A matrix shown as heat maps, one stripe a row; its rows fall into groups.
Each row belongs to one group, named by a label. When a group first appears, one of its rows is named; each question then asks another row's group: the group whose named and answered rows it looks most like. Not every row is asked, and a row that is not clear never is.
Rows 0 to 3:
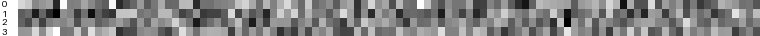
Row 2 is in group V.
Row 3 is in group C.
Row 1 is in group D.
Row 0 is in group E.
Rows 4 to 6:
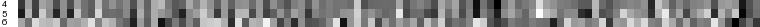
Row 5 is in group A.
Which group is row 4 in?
A
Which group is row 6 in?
C
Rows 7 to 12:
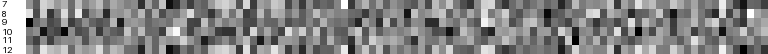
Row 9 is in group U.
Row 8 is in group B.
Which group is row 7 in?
C
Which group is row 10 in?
D
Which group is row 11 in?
V
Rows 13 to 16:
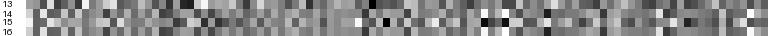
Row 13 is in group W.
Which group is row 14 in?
B
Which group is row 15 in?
E
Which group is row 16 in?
B
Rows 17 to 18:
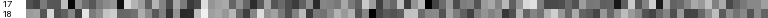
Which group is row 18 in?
W
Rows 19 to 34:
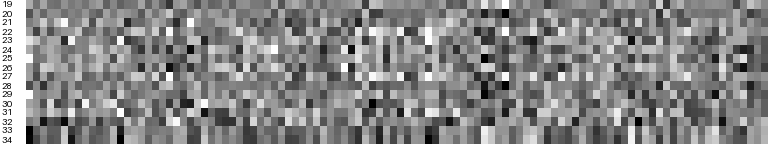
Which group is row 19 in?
B
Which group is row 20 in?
A
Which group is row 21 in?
C
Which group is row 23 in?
E
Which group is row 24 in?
C
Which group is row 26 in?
C
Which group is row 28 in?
A
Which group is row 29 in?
E
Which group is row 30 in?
W
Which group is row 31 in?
E
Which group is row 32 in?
D
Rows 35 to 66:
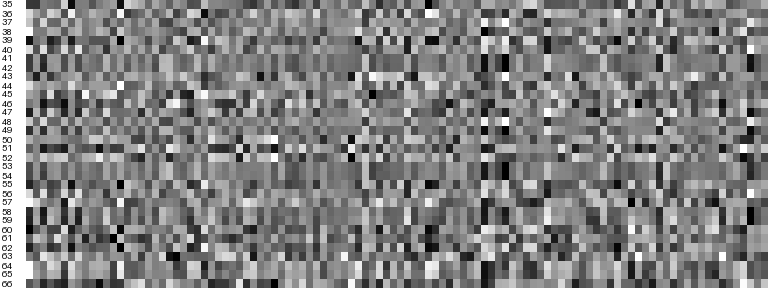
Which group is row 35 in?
U
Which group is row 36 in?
E
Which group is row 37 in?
B
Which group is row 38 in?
E
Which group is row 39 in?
U
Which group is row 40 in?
B
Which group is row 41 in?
A
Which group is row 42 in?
A
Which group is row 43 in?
V
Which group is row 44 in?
E
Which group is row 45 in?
W
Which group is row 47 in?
A
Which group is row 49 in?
A
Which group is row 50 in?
C
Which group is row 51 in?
D
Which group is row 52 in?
C
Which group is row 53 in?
A
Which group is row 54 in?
A
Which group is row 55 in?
U
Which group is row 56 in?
B
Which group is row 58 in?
A
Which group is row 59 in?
A
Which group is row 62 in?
U
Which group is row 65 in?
E
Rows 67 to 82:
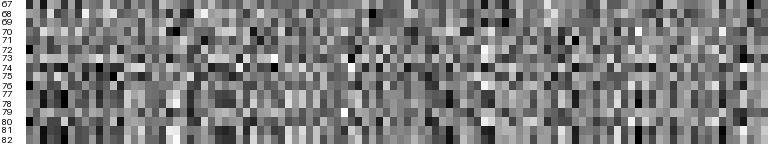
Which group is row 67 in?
A
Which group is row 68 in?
W
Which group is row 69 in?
A
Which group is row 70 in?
C
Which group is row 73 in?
C
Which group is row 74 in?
D
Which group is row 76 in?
U
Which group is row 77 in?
D
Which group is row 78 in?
D
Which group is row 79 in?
C
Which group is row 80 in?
U
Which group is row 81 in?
D
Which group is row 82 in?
D
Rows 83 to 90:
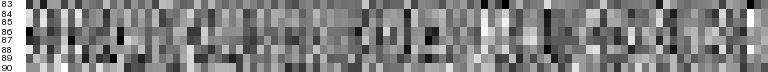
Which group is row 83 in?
A
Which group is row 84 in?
B
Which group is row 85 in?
B
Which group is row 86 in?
U
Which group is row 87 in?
U
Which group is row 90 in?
C
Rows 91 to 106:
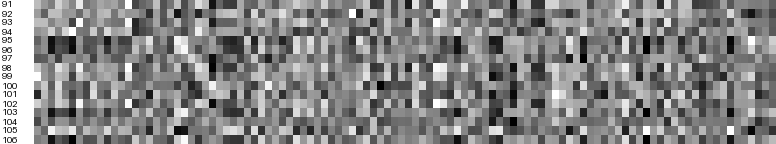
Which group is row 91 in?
E
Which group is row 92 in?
C
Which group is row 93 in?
E
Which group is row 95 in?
D
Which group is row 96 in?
D
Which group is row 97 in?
V
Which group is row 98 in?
E
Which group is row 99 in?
E
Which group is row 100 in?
W
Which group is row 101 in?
A
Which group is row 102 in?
E
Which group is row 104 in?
A
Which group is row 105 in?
C
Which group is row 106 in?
D
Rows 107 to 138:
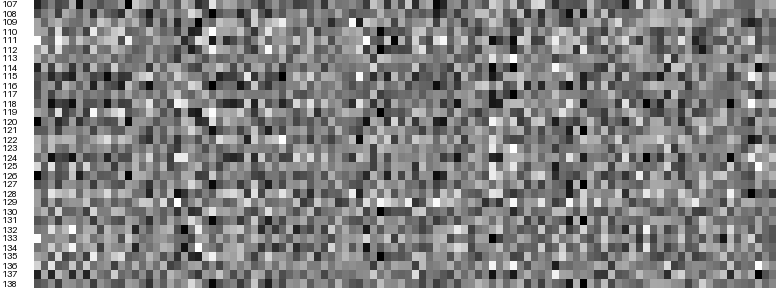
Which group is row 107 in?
U
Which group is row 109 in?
C
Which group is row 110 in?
W
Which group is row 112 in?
W
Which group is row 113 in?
B
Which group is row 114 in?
A
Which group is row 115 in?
D
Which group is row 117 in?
A
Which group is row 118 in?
D
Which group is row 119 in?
W
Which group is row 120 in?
U
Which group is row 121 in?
V
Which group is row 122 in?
C
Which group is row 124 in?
D
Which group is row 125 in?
B
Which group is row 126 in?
U
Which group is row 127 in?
V
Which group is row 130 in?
W
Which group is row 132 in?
C
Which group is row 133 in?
E
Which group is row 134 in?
C
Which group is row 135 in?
W
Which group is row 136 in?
B
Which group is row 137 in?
A
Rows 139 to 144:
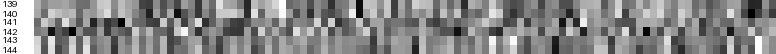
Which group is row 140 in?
C
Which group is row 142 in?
D
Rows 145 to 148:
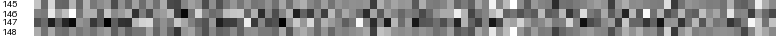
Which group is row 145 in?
B
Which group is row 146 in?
C
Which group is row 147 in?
D
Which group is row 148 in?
B
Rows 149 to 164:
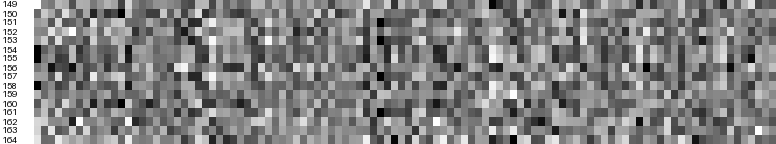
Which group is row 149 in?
E
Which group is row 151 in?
W
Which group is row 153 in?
W
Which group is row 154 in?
U
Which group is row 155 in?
U
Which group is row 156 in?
D
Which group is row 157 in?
W
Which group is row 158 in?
U
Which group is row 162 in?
E
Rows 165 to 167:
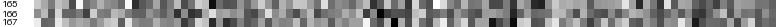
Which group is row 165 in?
E
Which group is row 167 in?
E
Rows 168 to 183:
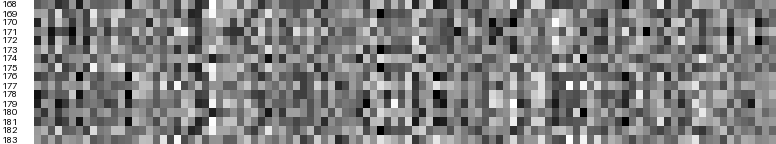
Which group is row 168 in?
U
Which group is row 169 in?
W
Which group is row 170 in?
A
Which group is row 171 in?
D
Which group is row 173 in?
W
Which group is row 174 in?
V
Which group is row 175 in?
W
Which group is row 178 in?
U
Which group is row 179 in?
U
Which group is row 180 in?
V
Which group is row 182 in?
W
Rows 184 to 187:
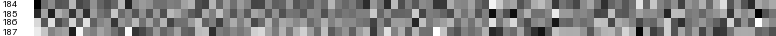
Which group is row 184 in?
U
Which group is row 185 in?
A
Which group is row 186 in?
B
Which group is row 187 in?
E
